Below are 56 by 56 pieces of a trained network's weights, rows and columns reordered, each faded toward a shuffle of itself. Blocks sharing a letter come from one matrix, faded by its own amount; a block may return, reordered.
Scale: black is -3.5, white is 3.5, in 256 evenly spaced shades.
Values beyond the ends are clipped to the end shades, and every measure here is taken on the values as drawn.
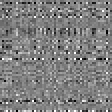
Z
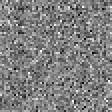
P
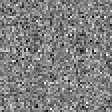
P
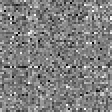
P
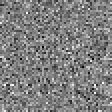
P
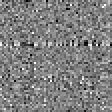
P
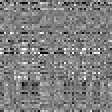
Z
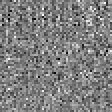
P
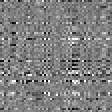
Z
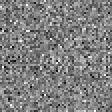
P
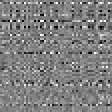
Z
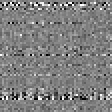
Z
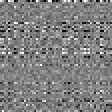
Z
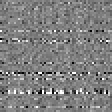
Z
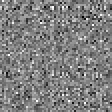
P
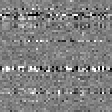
Z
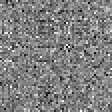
P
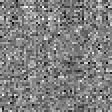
P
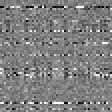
Z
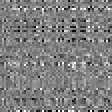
Z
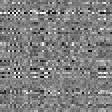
Z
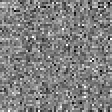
P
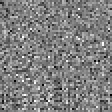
P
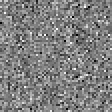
P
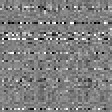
Z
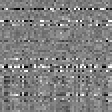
Z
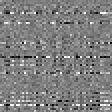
Z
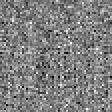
P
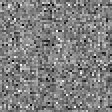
P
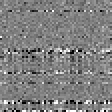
Z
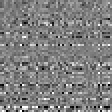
Z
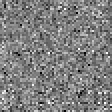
P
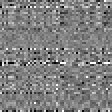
Z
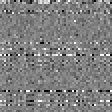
Z
